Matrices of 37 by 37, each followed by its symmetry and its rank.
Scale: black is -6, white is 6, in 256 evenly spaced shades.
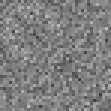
symmetric, full rank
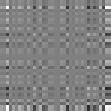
symmetric, rank one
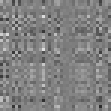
neither, rank three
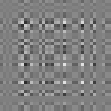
symmetric, rank one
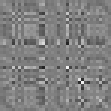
symmetric, rank three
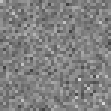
symmetric, full rank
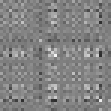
symmetric, rank three
